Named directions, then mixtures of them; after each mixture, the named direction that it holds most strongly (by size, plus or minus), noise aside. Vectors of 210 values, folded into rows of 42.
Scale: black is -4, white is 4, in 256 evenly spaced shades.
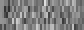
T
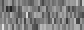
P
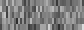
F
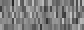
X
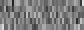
P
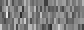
F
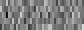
F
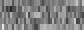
P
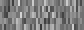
T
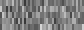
F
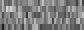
P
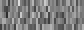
T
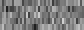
P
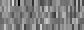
X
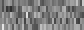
P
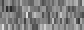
P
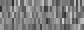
X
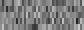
P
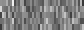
X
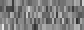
P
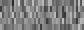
X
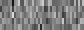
X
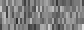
F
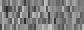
T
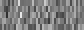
T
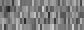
T
